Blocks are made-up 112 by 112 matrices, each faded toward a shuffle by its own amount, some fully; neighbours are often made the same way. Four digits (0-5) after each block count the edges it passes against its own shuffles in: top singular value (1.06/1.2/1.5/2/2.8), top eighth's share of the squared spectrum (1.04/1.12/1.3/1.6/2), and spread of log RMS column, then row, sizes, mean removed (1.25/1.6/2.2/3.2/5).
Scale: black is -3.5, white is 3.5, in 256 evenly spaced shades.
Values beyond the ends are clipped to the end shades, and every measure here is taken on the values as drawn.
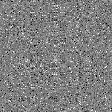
4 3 1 1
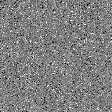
3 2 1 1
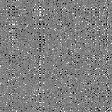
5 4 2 2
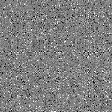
4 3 1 2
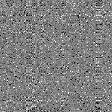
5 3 2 2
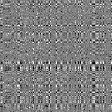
5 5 4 4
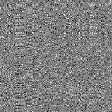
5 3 2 2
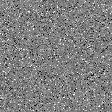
3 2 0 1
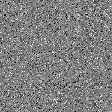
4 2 1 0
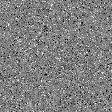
2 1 0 0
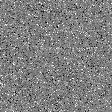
2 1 0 0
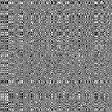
5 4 4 4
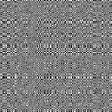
5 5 4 4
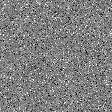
0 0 0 0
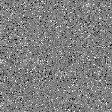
3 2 1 1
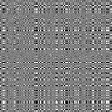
5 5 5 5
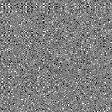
5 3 2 2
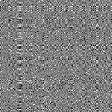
5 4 3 3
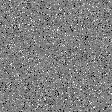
0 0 0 0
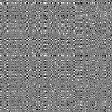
5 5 4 4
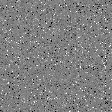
3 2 1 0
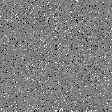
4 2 1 1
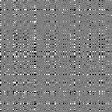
5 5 4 4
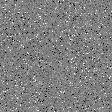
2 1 0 0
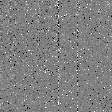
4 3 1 0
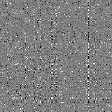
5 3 2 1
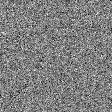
0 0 0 0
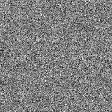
3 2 1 1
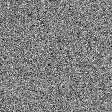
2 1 0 0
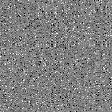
4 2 1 1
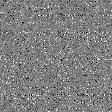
1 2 0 2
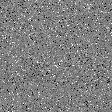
0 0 0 0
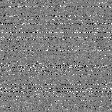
2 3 0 4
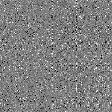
4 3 2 1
